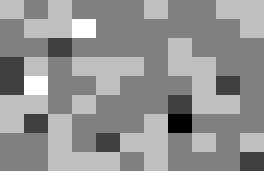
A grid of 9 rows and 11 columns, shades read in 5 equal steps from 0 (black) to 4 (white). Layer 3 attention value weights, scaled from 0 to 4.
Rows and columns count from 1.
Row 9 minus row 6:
-1 -1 1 0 1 0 1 1 -1 -1 -1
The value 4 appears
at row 2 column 4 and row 5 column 2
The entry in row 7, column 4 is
2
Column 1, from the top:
3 2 2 1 1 3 3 2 2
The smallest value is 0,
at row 7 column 8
